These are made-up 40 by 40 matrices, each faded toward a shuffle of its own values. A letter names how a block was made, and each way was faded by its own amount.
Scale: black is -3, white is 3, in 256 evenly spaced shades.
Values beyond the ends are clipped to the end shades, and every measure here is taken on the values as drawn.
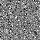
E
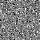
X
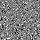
X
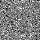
X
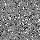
X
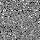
X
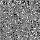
X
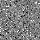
E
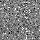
E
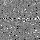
X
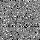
X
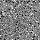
X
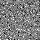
X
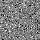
E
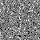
E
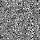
E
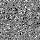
X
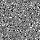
X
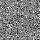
E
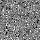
E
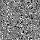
E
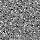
X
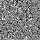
E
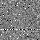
X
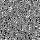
E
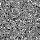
X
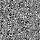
E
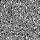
E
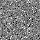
E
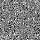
E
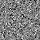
E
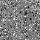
E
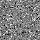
X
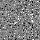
E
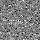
X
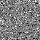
X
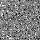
X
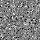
X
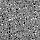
E
